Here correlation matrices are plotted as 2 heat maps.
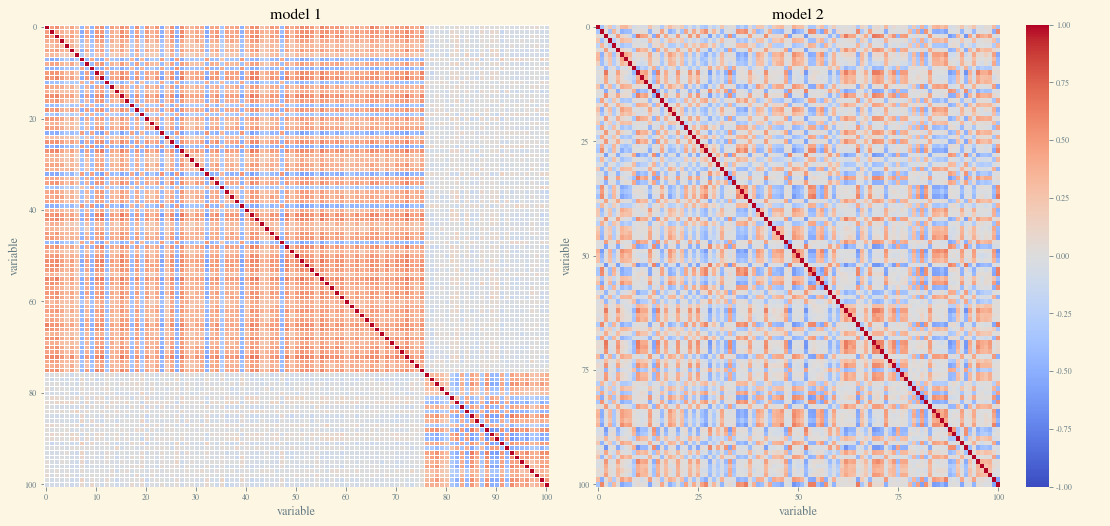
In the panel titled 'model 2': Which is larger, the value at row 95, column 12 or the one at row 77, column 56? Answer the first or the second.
the first
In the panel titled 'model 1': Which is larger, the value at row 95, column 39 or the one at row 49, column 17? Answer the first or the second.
the first
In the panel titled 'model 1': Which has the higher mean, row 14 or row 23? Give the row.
14
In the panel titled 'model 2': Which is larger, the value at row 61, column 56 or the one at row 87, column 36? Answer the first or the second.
the first
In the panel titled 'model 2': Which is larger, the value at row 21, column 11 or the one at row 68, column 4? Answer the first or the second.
the second
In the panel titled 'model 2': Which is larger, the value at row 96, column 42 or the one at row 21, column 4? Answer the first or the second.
the first
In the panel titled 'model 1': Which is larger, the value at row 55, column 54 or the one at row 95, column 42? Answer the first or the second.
the first
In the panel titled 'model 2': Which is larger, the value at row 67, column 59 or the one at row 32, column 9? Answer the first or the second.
the second
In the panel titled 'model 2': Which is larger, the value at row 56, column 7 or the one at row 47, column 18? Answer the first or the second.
the first
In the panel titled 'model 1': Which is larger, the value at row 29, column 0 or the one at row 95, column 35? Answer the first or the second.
the first
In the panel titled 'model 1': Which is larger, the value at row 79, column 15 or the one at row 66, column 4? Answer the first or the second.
the second
